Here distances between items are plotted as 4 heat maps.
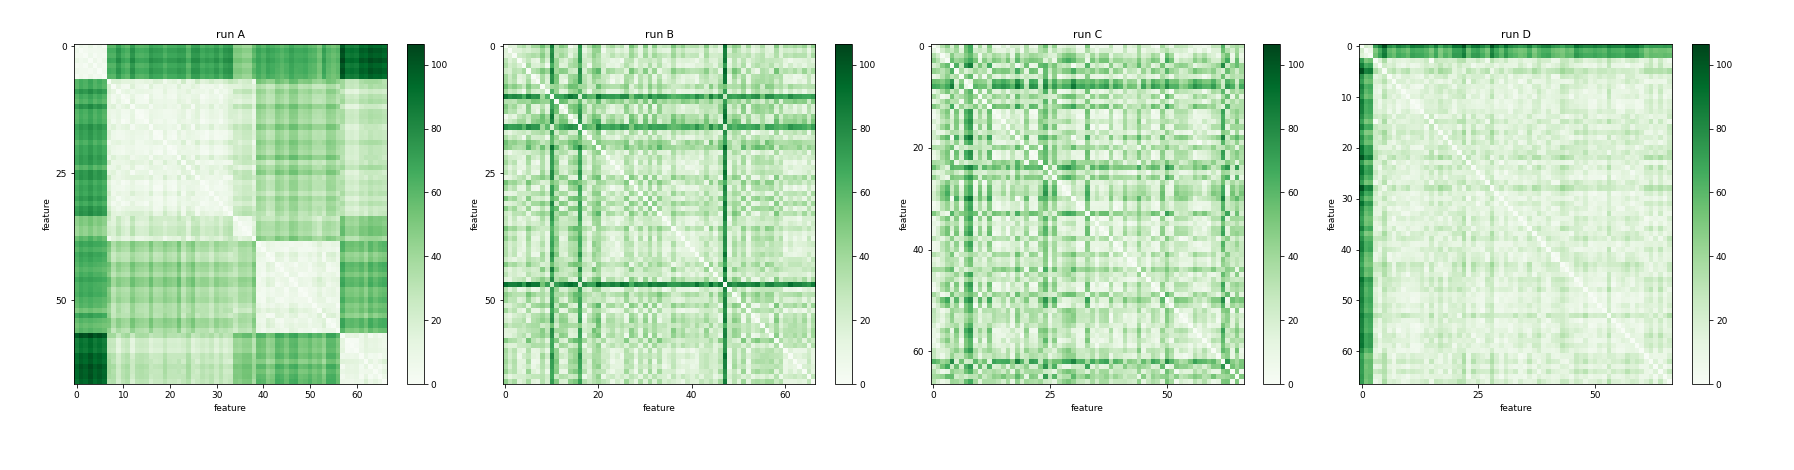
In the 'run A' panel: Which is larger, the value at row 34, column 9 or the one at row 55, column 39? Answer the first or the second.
the first
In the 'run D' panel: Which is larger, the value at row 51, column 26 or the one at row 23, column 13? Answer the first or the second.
the second
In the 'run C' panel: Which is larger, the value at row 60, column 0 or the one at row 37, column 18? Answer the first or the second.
the first
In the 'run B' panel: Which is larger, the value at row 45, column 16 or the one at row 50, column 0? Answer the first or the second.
the first
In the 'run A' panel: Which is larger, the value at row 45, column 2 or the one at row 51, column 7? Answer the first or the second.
the first
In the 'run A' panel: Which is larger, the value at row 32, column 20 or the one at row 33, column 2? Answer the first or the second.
the second
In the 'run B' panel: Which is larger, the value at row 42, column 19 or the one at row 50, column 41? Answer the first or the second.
the first
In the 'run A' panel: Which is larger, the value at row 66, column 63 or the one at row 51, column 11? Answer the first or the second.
the second
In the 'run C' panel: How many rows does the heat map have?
67
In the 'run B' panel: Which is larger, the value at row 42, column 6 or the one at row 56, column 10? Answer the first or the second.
the second
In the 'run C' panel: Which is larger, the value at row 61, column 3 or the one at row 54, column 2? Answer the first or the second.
the first
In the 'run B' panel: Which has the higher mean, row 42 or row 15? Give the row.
15
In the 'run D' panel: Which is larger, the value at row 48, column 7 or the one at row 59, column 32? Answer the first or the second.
the first
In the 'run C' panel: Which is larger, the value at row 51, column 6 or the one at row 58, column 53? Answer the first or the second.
the second
